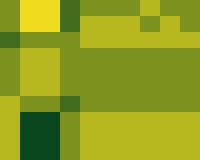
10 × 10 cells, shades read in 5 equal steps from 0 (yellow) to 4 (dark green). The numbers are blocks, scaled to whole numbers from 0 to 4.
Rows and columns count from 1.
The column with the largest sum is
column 4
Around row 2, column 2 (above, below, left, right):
0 2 2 0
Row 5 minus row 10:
1 -3 -3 0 1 1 1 1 1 1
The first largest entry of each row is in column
4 4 1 1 1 1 4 2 2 2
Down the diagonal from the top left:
2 0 2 2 2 2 2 1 1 1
